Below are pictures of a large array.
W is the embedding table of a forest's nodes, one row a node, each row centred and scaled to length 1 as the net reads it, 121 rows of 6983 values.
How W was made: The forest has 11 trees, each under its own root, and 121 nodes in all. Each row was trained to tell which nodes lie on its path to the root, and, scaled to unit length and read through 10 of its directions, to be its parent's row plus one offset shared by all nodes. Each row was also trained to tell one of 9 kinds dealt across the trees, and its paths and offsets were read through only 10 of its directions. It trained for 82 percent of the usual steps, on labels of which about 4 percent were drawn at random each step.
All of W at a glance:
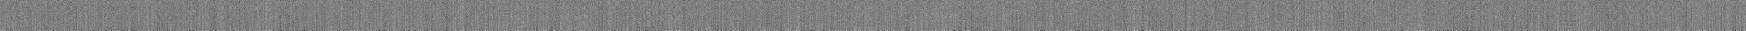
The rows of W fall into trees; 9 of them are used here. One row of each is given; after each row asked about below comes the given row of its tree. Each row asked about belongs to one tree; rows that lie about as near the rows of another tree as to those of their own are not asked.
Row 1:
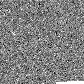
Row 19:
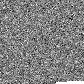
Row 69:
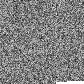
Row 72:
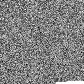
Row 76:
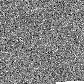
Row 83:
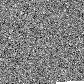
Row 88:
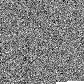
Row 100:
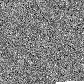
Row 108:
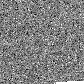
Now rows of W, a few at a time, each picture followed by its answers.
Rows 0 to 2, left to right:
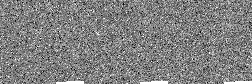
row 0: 88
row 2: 108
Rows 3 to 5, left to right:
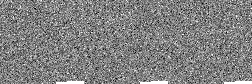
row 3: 88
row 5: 88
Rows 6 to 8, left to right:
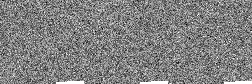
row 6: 100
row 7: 19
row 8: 83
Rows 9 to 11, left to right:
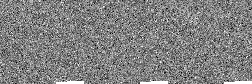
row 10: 19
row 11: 19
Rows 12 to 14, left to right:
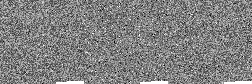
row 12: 19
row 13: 1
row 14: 108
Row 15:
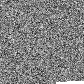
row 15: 83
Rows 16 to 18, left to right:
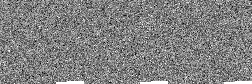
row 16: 19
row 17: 1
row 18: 76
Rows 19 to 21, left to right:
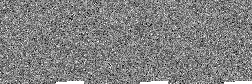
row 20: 19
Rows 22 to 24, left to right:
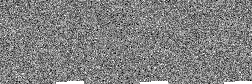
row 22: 69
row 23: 1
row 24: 1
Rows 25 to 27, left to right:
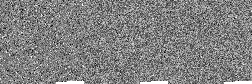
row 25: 88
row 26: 69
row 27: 76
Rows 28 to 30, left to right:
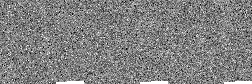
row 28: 100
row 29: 1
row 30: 1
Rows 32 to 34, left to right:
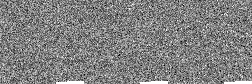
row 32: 69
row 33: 1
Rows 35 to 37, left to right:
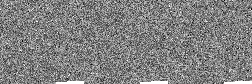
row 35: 88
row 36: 108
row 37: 100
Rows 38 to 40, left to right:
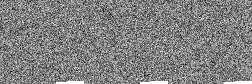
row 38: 88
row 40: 76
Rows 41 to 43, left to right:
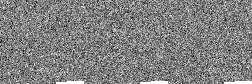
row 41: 19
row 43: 19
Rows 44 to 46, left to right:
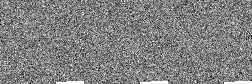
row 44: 19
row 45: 83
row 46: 69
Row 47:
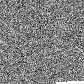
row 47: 1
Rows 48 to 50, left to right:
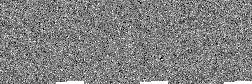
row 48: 72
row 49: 100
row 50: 88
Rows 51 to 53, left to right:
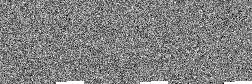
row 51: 19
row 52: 69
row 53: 19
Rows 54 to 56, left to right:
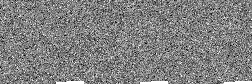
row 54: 19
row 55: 69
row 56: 108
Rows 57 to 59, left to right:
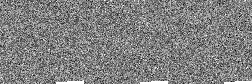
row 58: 1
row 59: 19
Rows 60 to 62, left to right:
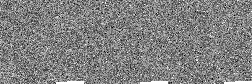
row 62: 108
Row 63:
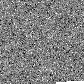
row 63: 19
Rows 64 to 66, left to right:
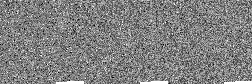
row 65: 100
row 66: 69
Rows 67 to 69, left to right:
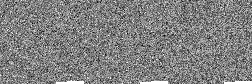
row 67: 108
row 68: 108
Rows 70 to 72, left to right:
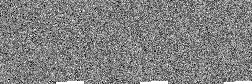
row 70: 88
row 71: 100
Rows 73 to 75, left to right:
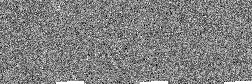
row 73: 108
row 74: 1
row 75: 69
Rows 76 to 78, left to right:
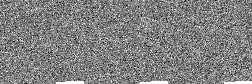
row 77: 1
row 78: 69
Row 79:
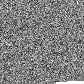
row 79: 88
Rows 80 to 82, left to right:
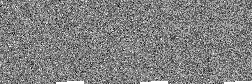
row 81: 83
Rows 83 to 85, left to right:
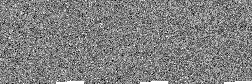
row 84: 88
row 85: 19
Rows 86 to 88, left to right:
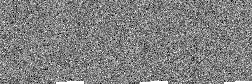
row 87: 100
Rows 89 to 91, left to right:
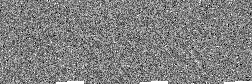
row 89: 88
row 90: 88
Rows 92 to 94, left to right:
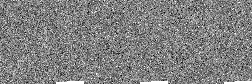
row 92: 100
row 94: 19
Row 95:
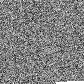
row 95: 108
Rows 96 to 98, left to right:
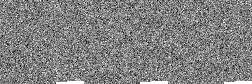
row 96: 69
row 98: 88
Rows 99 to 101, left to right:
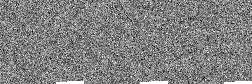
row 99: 108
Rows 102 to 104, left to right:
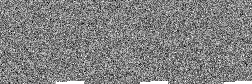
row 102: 108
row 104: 88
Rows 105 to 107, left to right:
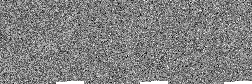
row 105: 100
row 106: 108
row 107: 88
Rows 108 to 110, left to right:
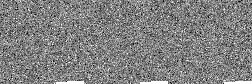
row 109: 1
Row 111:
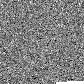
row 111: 108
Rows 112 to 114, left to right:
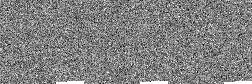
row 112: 69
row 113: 108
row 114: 72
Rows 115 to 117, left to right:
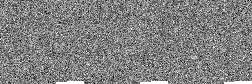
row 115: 88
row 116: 108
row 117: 100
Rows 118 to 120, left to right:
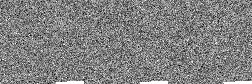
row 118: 1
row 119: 76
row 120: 108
